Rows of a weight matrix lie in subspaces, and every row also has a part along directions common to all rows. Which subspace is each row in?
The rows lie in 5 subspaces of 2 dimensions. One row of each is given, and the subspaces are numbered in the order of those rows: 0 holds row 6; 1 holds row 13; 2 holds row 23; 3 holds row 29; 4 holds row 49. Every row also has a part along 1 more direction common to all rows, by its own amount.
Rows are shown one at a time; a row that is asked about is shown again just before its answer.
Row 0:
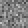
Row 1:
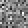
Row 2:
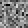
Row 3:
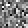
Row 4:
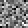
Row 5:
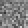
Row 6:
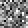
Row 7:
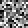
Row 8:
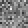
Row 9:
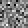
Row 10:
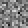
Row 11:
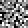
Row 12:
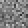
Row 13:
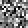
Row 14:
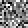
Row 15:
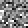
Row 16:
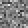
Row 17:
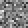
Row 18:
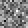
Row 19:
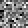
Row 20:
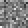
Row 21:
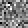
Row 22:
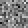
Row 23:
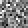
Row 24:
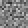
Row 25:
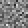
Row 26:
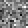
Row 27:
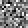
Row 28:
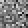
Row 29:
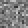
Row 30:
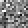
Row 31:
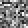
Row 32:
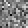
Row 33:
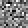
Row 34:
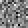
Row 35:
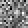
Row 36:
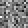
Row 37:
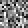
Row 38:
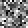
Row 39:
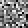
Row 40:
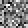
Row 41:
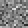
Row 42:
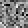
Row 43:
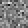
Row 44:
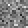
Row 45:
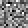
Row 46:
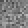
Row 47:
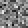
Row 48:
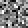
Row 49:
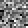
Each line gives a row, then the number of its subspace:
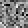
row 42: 3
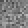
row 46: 2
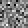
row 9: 2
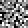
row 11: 2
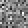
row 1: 0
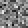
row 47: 3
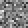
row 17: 4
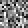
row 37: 1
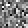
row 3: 4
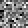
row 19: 4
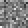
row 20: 4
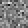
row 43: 3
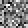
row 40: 0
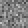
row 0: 1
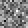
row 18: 0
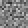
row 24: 1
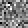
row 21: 0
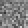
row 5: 2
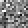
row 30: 2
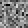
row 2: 3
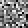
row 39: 2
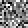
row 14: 0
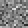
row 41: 4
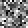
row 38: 0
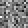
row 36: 1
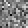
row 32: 4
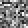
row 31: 3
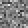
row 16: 3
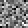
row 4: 4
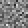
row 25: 2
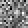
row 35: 0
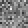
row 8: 0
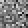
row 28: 2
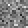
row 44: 4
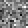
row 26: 4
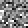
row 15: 4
